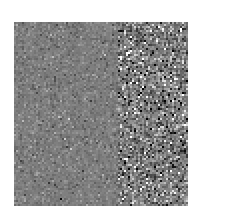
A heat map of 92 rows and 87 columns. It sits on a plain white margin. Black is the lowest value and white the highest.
Seam: vertical, 60% of the way across, the left part calmer. Histogram: heavy tails on both sides. Slope: none. Stripes: none. Average level on the scale: 50%. Grain: fine.
